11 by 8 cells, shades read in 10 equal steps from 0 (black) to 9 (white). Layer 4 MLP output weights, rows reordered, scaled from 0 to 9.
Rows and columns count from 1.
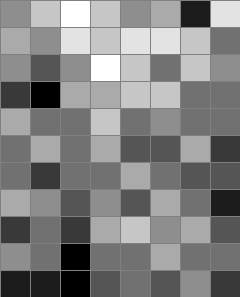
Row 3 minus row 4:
3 3 -1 3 0 -3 3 1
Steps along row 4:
down up same up same down same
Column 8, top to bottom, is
8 4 5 4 4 2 3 1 3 4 2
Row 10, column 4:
4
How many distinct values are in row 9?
6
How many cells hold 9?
2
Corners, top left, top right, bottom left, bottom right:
5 8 1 2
